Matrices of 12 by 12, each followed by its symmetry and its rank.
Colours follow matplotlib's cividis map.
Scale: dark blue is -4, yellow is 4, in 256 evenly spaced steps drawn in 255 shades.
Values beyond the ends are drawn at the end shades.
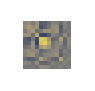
symmetric, rank two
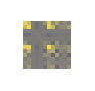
symmetric, rank two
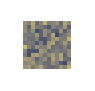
neither, full rank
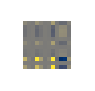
neither, rank one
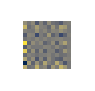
neither, rank two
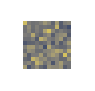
neither, full rank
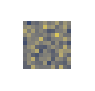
neither, full rank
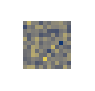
antisymmetric, full rank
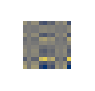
neither, rank one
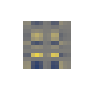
neither, rank one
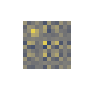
symmetric, rank two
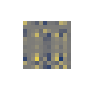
neither, rank two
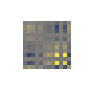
symmetric, rank one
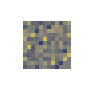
antisymmetric, full rank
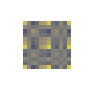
symmetric, rank one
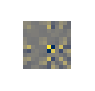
symmetric, rank two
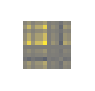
symmetric, rank one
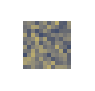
antisymmetric, full rank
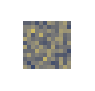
neither, full rank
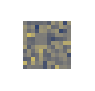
antisymmetric, full rank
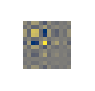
symmetric, rank one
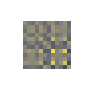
symmetric, rank two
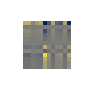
neither, rank one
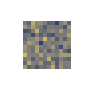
antisymmetric, full rank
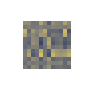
neither, rank two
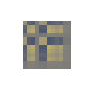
symmetric, rank one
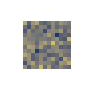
neither, full rank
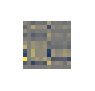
neither, rank two
